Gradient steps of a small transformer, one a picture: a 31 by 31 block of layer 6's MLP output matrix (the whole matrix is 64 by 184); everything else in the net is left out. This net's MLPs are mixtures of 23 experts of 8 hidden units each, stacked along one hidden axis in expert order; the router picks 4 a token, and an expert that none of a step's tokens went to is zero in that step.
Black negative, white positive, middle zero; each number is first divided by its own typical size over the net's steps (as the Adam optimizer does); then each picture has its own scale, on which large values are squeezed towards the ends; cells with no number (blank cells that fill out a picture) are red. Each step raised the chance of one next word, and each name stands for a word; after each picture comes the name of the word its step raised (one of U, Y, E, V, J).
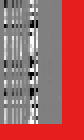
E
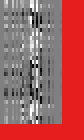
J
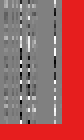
J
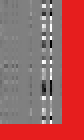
J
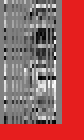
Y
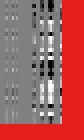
E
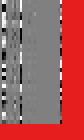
Y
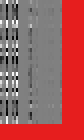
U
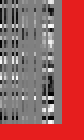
U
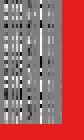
E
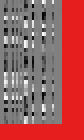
U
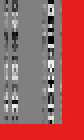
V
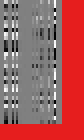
Y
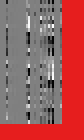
V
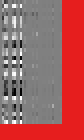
J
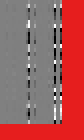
V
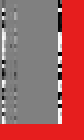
E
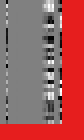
V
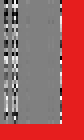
J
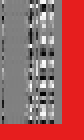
Y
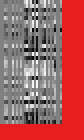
Y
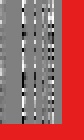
Y
